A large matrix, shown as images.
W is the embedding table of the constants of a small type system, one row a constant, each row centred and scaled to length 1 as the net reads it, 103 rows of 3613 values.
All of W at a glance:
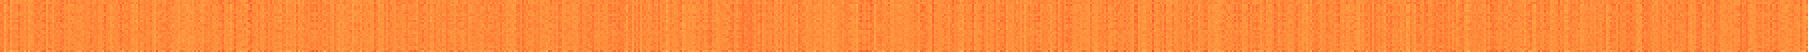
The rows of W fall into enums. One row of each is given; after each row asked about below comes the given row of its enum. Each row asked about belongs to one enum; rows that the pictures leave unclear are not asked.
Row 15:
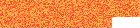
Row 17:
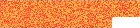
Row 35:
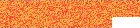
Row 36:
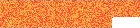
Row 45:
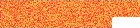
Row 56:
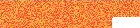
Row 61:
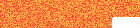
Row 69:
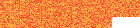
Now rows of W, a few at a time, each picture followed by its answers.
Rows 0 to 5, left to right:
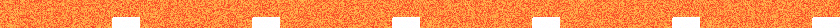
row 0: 69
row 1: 17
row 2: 56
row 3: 36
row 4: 56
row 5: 36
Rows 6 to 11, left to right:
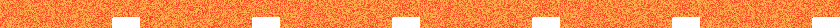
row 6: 36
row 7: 35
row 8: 17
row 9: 17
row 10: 17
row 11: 36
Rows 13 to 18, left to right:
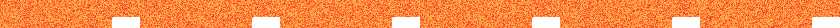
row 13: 17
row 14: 61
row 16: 61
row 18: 35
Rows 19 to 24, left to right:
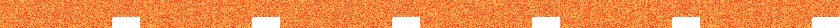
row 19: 56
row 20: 69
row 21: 56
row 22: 15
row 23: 17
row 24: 69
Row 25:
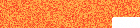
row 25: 61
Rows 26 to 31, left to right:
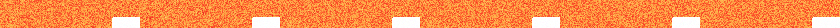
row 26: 69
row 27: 35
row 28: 36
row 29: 36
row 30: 61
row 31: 56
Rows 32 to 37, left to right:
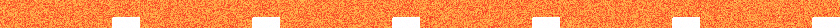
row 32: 15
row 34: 56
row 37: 45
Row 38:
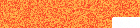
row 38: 17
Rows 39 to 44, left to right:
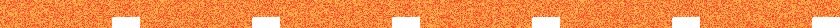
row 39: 15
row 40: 56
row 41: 15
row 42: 69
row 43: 56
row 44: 61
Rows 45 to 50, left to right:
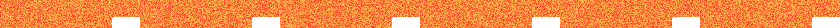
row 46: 17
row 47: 69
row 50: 61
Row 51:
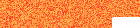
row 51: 35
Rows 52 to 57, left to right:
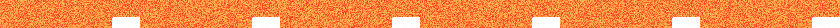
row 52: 56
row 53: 17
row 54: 35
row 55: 61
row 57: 17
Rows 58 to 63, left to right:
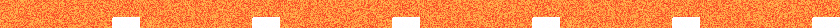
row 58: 56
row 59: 36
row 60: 17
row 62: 36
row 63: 61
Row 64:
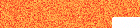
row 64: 45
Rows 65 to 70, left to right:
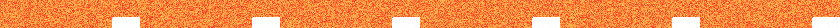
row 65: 17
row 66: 35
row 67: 36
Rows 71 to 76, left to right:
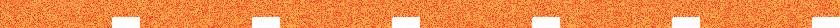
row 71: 45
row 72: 35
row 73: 69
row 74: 61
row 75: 69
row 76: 17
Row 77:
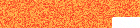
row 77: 15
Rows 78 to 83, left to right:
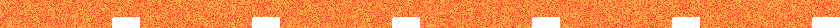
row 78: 36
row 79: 61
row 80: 36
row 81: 69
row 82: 17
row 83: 61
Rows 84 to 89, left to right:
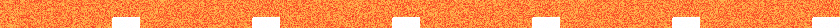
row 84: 69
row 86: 61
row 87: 15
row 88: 56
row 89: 56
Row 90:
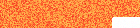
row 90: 61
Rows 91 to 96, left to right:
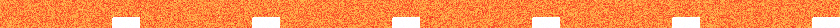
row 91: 36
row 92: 45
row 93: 56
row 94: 35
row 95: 15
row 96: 69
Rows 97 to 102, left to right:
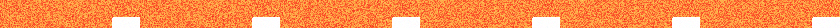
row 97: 61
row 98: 61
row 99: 17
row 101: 56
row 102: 56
